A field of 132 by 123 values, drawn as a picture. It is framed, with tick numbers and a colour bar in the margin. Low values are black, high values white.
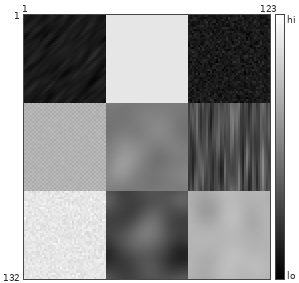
The table splits into 3 rows of 3 panels. Panel 1,1: very low, slanting up to the right, faint in contrast. Panel 1,2: very high, flat. Panel 1,3: very low, fine-grained, faint in contrast. Panel 2,1: high, checkered, faint in contrast. Panel 2,2: middling, smooth, faint in contrast. Panel 2,3: low, streaked downward. Panel 3,1: very high, fine-grained, faint in contrast. Panel 3,2: low, smooth. Panel 3,3: high, smooth, faint in contrast.
